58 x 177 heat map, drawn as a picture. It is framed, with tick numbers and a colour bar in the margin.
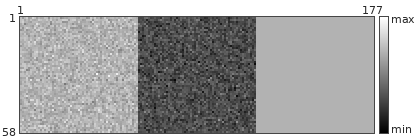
The table splits into one row of 3 panels. Panel 1,1: high, fine-grained. Panel 1,2: low, fine-grained. Panel 1,3: high, flat.
